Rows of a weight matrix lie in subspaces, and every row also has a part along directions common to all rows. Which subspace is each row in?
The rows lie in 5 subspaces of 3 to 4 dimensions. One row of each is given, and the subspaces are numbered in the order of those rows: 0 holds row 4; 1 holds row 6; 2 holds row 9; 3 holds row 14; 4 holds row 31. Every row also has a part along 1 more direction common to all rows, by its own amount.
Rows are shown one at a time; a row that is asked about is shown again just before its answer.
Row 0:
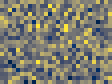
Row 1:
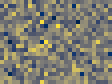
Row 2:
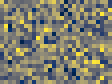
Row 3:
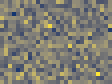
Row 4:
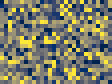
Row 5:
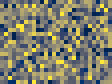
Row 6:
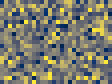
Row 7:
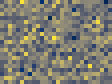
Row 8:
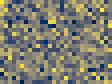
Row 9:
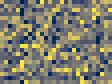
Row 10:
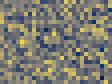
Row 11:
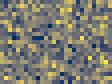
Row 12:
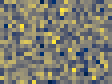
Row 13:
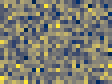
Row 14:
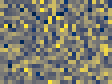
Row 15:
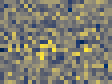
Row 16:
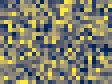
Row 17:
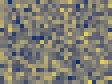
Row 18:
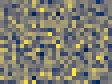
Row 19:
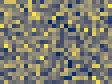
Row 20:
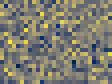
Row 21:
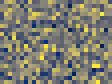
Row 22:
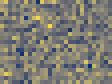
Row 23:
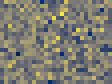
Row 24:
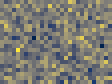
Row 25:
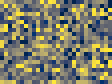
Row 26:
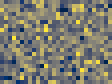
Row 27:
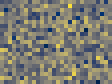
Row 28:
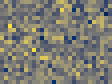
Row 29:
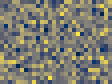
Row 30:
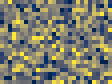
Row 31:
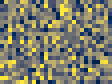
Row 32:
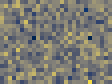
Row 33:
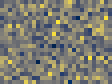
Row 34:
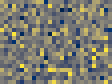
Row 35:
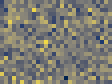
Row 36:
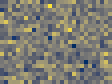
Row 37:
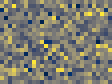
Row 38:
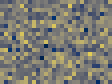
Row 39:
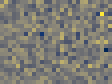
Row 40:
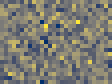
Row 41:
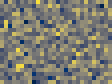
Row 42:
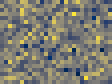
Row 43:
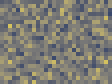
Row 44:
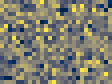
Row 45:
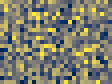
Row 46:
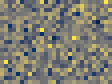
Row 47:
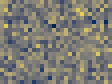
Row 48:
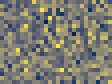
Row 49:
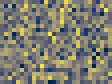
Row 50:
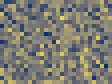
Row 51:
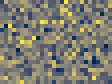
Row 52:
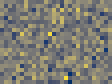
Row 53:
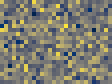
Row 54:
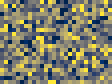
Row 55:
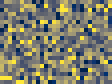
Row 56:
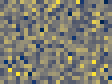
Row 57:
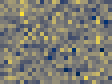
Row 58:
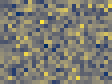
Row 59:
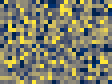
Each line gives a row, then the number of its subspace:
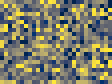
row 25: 4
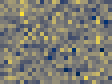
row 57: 2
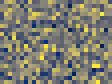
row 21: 3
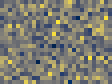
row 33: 1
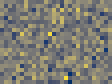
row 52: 0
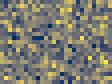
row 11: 1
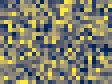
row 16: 1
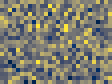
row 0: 1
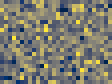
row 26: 4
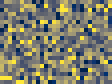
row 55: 4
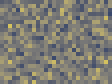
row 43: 1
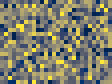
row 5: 0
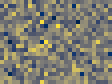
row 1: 4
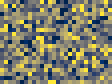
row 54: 2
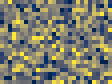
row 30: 1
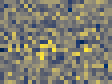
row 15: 3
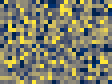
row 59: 2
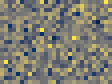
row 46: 2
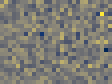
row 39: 2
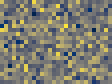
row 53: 3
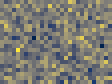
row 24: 1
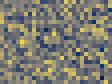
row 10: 0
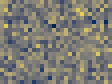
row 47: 0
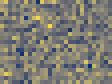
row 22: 1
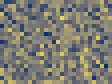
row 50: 3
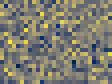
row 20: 4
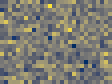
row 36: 1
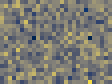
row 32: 1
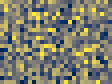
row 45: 3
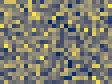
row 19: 3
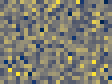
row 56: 2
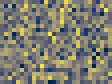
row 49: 0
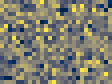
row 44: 4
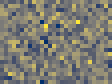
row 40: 4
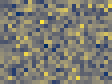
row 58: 4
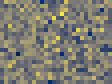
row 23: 3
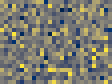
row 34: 0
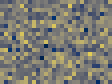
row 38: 3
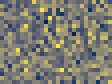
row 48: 3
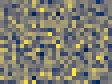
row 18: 3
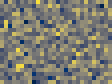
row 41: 1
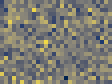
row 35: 0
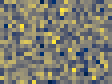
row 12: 3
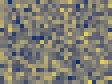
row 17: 1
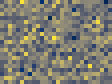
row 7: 2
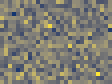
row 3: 1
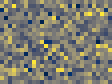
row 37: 4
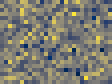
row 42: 2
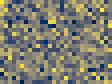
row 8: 0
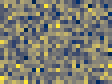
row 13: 4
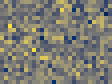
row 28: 2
